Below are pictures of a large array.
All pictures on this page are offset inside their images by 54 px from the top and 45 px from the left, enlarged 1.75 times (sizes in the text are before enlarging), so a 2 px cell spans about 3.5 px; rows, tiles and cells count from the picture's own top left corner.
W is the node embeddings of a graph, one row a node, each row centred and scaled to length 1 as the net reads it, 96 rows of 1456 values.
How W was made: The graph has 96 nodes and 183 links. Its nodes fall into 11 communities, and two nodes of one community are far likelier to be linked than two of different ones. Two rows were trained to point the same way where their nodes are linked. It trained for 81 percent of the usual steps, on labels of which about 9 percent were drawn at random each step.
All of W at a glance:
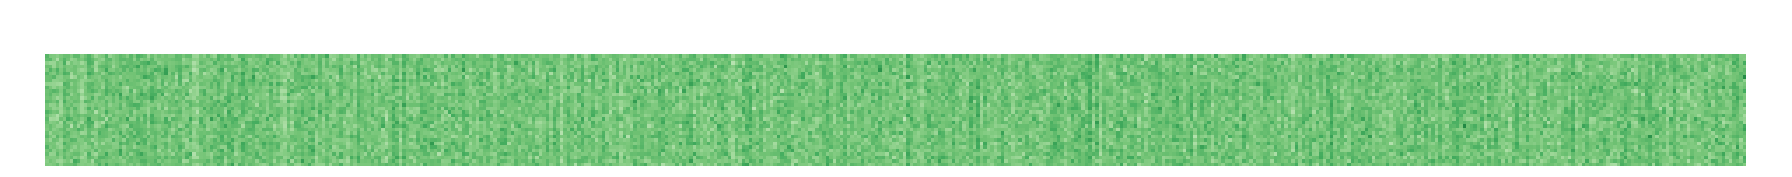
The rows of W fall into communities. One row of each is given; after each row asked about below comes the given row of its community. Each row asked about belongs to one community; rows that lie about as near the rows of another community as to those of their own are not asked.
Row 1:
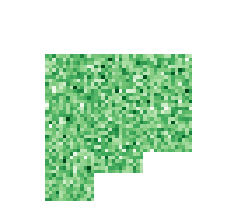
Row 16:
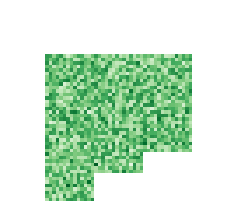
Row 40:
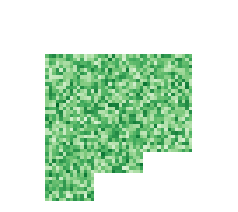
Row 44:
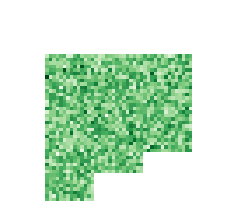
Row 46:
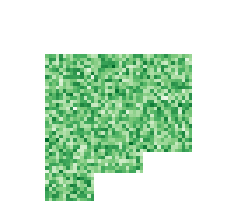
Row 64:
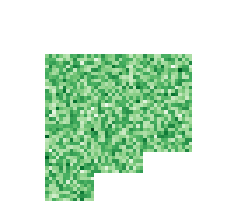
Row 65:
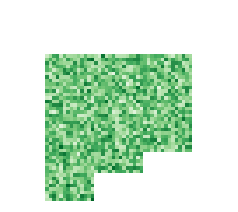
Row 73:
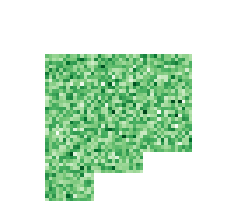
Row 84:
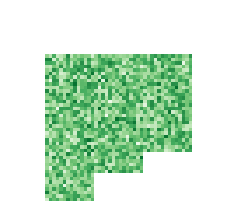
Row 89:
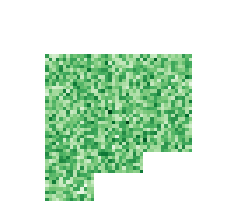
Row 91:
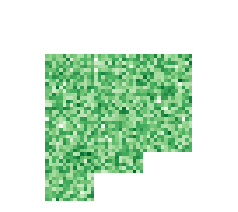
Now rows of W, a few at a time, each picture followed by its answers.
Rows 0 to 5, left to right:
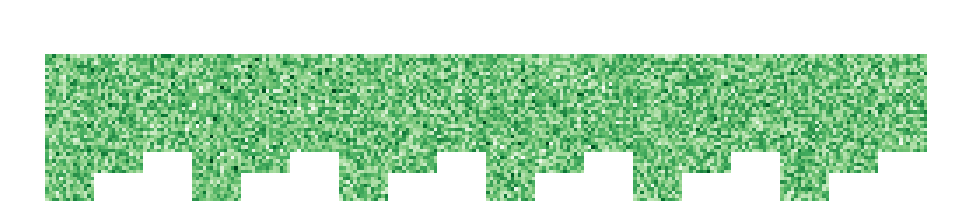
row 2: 65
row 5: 46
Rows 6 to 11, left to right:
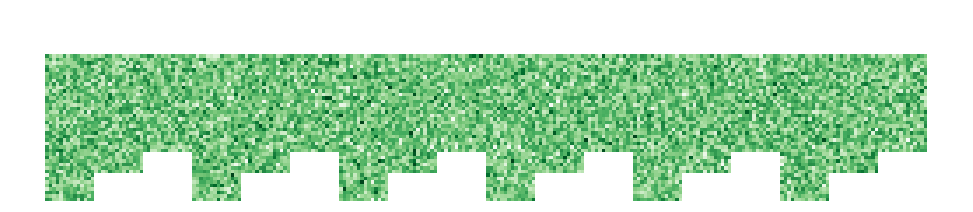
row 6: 89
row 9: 16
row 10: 91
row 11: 84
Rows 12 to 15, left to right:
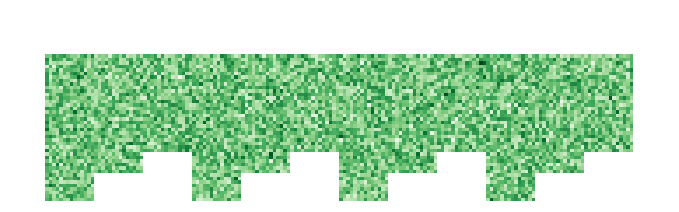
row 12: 91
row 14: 89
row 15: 16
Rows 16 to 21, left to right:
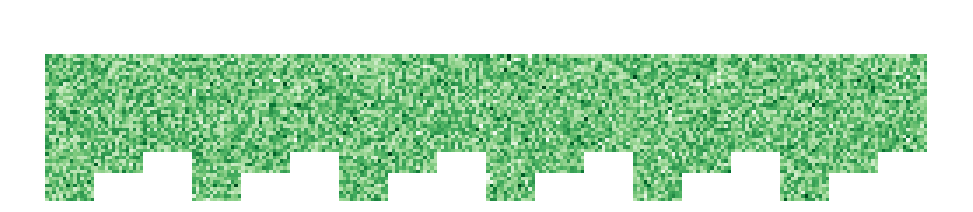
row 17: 1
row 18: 73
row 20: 64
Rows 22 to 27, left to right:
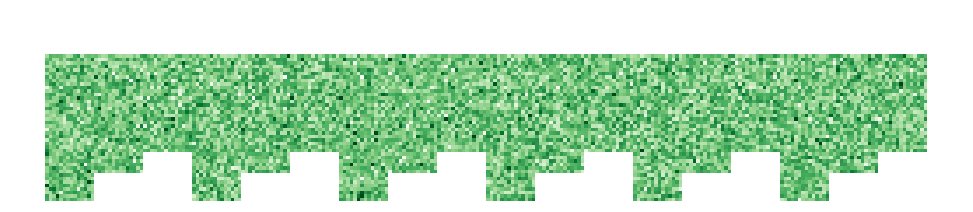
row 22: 44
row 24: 89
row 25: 65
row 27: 40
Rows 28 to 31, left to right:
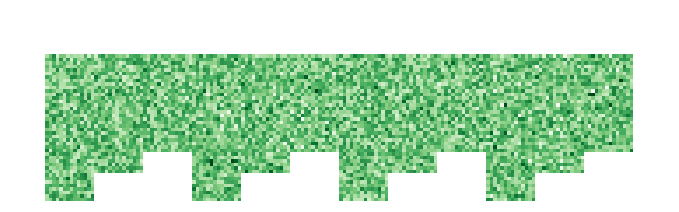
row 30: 46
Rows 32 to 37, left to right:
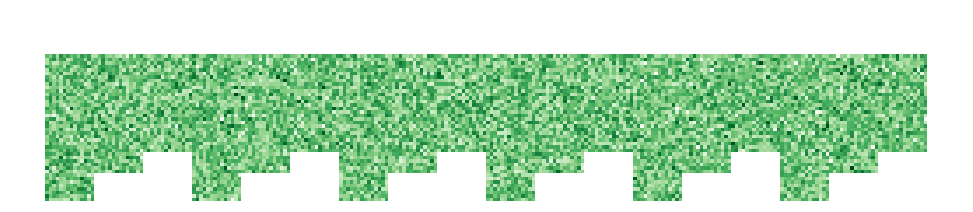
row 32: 46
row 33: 44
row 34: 46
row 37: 1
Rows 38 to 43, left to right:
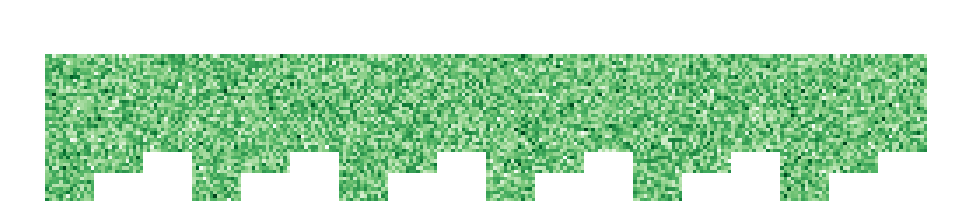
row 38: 44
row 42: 40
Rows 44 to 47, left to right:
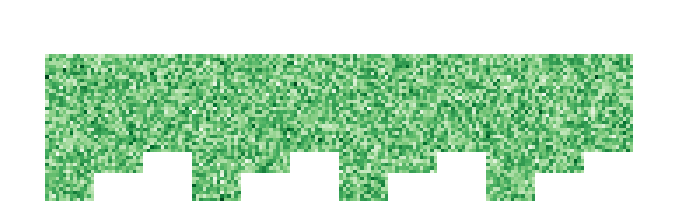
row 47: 65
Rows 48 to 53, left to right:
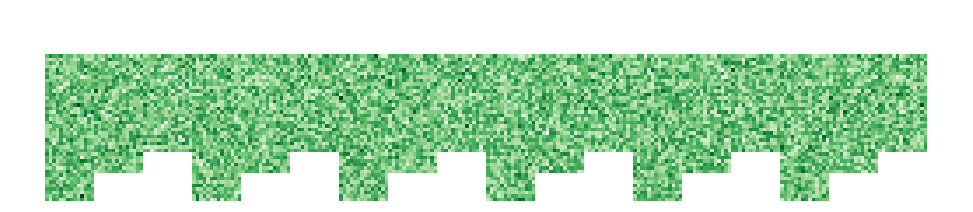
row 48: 40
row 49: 65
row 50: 46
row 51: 65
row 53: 73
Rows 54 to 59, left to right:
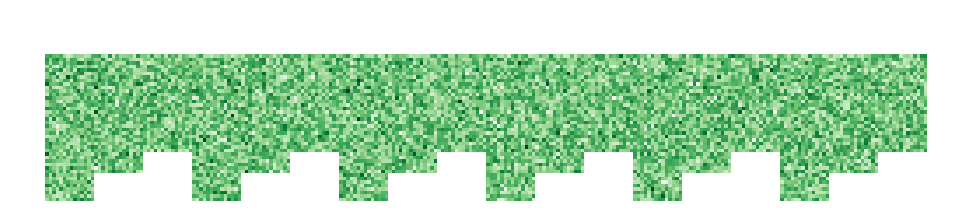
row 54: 16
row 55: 73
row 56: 73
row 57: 1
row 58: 89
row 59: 1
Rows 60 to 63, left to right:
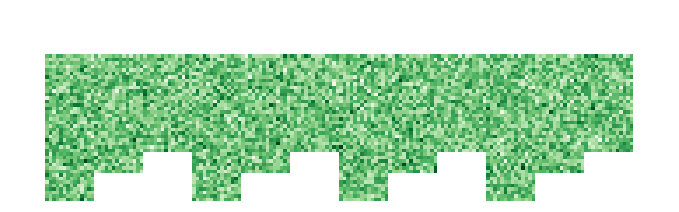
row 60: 40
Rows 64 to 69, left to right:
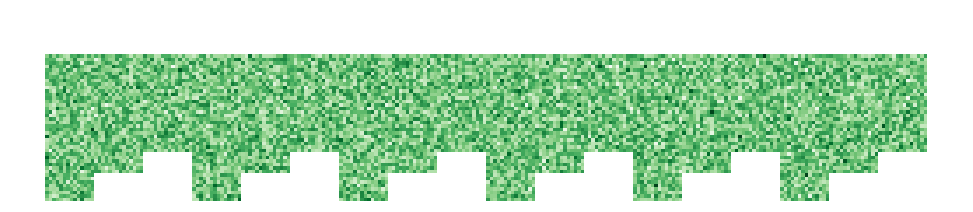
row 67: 91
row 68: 1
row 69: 89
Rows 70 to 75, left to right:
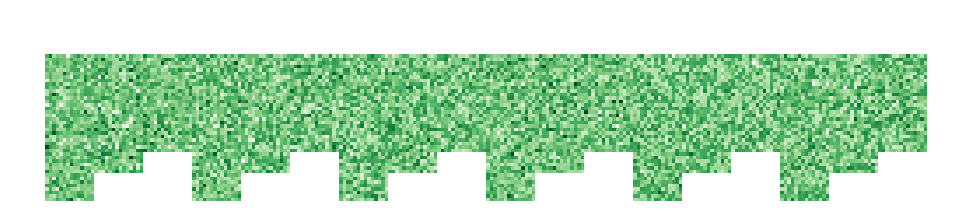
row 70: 16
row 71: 89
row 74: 73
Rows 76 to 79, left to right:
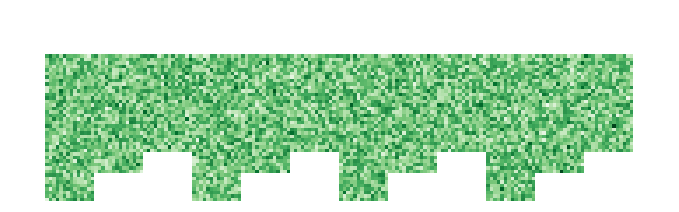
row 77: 84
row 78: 46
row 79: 64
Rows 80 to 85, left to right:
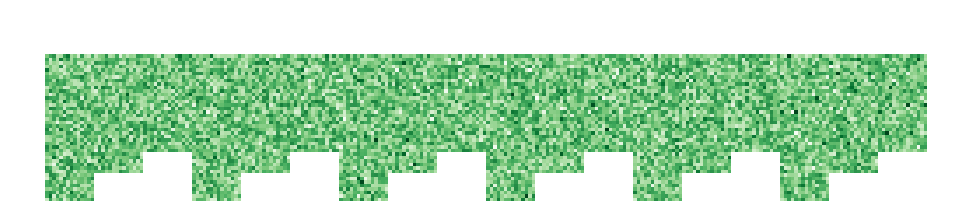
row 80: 73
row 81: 65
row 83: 46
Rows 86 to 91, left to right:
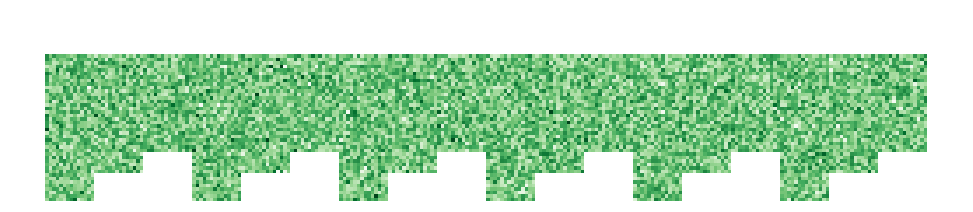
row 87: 89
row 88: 91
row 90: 73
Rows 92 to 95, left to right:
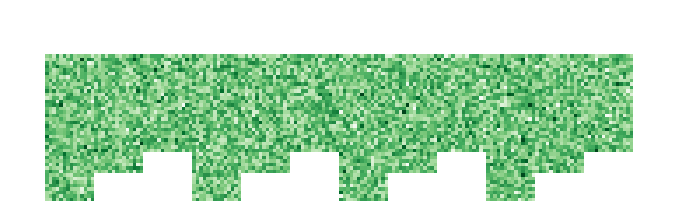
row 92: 65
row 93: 84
